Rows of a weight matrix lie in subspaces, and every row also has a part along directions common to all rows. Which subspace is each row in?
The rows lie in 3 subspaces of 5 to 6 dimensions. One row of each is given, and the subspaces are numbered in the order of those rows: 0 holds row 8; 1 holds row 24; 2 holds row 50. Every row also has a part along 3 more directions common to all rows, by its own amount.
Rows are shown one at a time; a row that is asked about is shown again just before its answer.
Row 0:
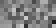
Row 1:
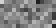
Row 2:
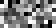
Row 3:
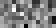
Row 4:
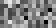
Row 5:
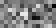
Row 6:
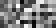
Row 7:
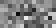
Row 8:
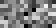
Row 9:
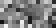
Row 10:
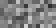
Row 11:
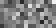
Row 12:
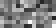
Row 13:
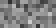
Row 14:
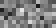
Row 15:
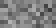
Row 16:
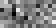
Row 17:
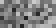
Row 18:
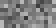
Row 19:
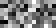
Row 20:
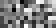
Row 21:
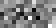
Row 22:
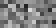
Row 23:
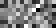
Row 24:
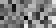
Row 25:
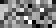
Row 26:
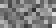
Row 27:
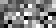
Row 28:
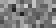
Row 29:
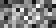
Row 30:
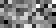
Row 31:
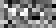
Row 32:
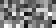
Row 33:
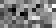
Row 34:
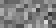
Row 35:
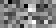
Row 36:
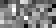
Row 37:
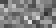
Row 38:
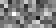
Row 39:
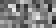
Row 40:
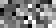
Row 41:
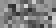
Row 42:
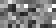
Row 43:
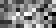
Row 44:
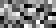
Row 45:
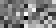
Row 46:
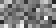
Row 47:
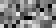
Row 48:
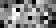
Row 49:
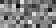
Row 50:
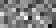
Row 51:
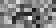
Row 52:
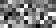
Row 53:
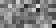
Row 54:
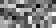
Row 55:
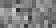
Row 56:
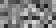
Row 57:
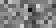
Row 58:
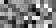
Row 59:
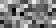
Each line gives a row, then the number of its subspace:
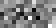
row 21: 2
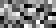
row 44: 1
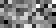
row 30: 2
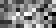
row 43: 2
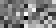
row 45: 0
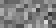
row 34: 0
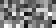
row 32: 1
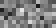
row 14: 2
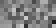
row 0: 1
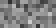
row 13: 1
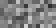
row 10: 2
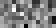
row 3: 1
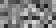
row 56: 0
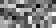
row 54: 2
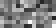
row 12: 1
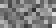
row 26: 0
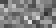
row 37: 1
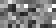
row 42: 0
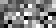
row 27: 2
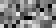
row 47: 1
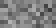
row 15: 0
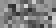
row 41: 2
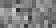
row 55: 2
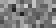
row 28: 1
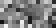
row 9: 1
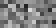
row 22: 0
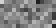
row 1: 1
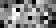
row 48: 2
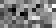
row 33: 0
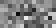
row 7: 2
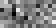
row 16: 2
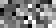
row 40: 1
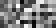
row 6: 1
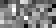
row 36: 1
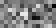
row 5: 0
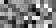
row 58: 0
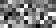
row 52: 2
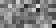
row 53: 2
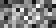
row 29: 2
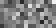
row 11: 2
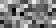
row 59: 1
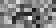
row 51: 2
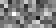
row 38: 1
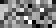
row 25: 1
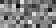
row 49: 1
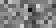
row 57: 0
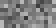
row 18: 2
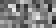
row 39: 0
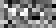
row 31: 0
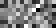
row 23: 2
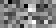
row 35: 0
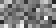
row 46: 1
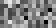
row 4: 0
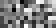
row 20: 1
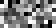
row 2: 0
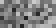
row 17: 0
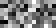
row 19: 0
